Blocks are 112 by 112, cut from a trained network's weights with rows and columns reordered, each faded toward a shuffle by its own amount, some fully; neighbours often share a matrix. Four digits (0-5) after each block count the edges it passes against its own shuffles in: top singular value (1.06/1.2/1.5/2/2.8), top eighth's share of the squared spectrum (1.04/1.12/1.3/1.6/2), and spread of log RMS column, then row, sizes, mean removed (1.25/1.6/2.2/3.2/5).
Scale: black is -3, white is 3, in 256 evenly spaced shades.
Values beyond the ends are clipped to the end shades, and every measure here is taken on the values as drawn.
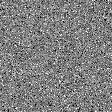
2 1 0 0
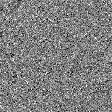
3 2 0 0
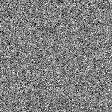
3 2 0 0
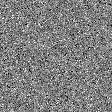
0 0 0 0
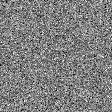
2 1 0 0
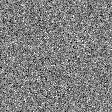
0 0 0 0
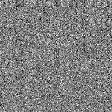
3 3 1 2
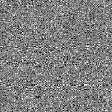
4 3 2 3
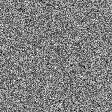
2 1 0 0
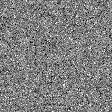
2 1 0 0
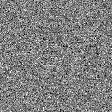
3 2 0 1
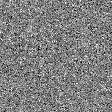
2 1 0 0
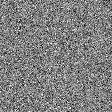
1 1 0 0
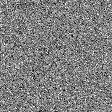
1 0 0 0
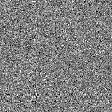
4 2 1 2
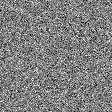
0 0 0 0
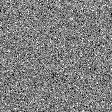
0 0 0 0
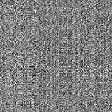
4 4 1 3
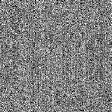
3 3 1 2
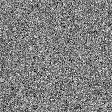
2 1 0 0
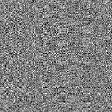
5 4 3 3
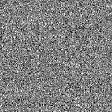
4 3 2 1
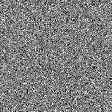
3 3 1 2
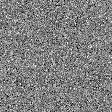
1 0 0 0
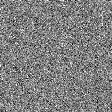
2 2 0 1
